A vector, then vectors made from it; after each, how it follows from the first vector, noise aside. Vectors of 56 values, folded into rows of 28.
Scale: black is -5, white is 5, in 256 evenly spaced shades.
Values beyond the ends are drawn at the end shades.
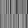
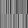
copied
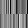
scaled up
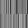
copied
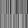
copied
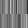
sign-scrambled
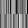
scaled up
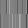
partly zeroed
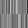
sign-scrambled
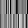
scaled up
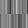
sign-scrambled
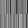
copied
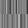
sign-scrambled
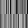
scaled up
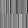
copied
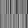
copied
